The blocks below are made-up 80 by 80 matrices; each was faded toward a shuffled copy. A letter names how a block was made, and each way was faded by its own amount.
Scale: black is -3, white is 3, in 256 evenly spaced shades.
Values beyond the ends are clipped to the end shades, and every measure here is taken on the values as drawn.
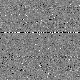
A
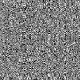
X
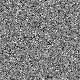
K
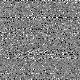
A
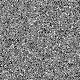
K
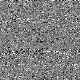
A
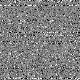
A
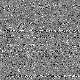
A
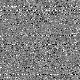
A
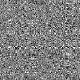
X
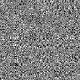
X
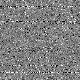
A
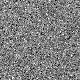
K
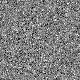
K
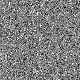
K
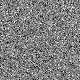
K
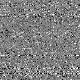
A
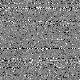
A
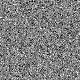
K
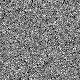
K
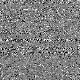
A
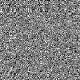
X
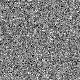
K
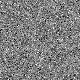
K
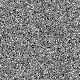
K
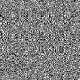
X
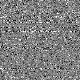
A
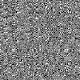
X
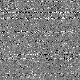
A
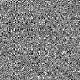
X
